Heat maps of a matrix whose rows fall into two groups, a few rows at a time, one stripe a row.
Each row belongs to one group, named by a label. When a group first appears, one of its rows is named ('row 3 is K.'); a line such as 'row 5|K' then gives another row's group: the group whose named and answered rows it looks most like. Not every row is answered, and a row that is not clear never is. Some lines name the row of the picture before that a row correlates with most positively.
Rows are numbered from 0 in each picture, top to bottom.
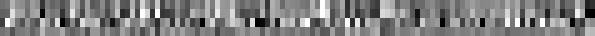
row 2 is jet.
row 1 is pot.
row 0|pot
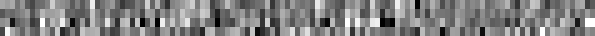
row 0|pot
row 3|jet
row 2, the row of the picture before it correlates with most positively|3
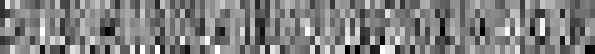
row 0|jet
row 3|jet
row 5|pot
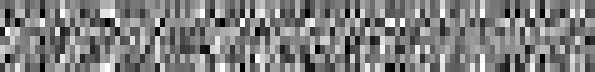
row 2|jet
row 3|jet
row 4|pot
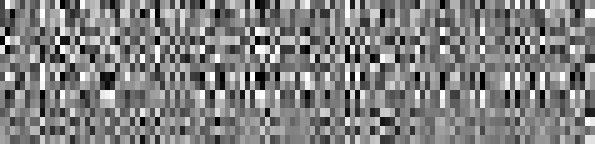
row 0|jet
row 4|jet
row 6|pot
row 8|jet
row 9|jet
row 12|pot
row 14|pot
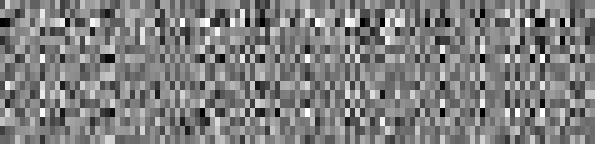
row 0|jet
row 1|jet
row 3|pot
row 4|pot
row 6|jet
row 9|jet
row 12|jet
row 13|pot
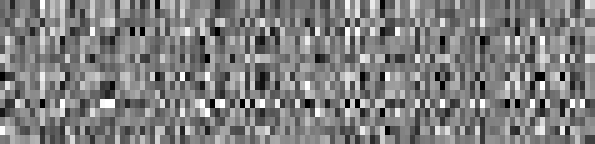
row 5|jet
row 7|jet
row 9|jet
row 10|jet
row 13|jet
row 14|pot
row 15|pot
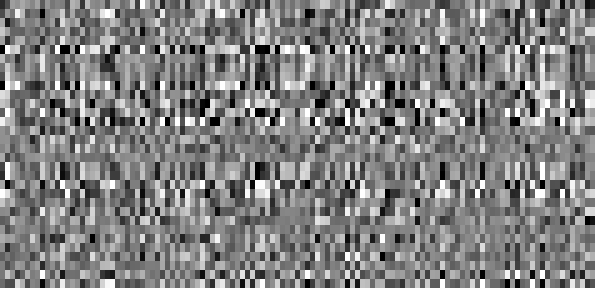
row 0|pot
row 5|jet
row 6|jet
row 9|jet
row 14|pot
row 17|jet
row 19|jet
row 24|pot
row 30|jet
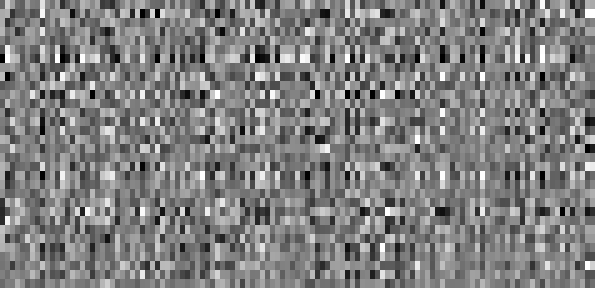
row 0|jet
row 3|jet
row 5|jet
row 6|jet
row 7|pot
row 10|pot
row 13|pot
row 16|pot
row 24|jet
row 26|jet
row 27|pot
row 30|pot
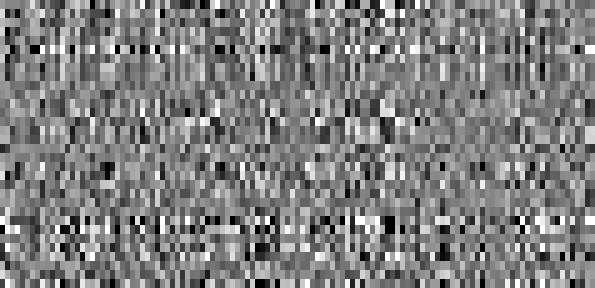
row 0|pot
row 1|jet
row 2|pot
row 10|jet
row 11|pot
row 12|pot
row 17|pot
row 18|jet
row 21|pot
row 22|pot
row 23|jet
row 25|jet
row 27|jet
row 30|pot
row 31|jet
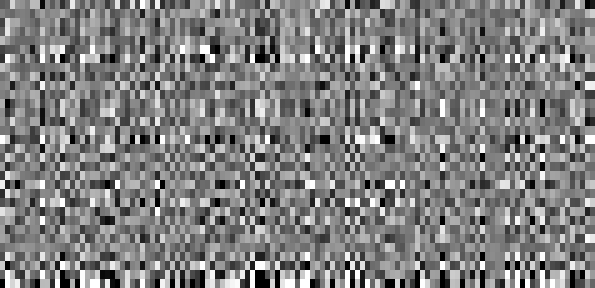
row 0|pot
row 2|jet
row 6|jet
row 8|pot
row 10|pot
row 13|pot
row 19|jet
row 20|jet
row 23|pot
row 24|jet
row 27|pot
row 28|jet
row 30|jet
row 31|jet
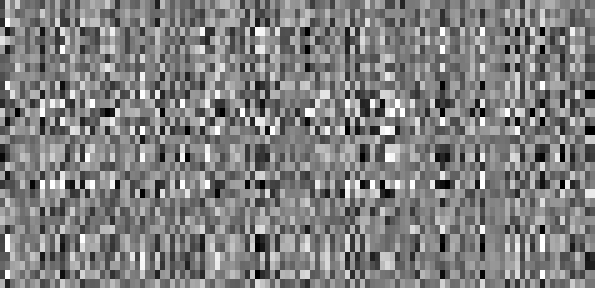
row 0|jet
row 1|jet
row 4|pot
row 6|pot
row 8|pot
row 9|jet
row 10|pot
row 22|jet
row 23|pot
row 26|jet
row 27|jet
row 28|pot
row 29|pot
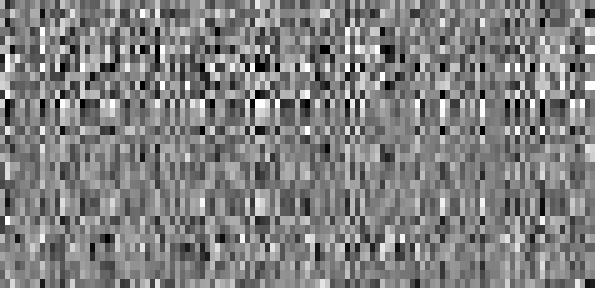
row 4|jet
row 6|jet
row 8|pot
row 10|jet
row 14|jet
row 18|jet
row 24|jet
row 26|jet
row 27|pot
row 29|jet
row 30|jet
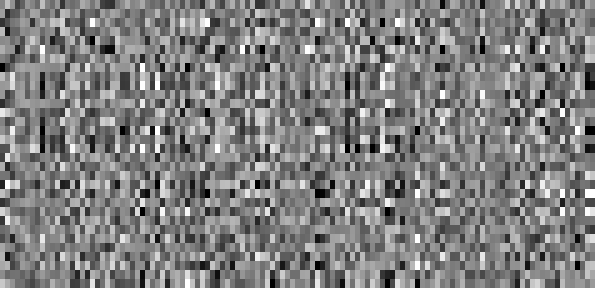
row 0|jet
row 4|pot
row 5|jet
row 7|pot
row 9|pot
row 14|pot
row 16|pot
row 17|jet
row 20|jet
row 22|pot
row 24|jet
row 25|pot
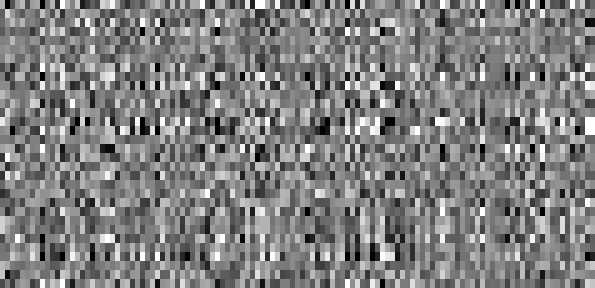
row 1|jet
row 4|pot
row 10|pot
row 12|jet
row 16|jet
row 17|jet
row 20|jet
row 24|pot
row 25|pot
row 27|pot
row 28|pot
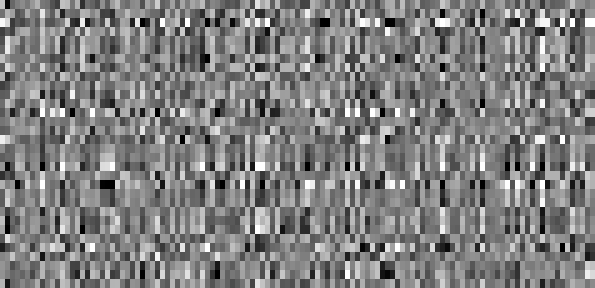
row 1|jet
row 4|jet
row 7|jet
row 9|pot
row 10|pot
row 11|jet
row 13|pot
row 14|pot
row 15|pot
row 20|jet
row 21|jet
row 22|jet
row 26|jet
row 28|pot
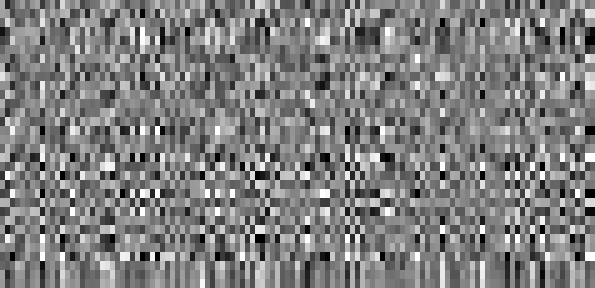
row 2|jet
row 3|pot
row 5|pot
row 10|jet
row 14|pot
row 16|jet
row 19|jet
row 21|pot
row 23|pot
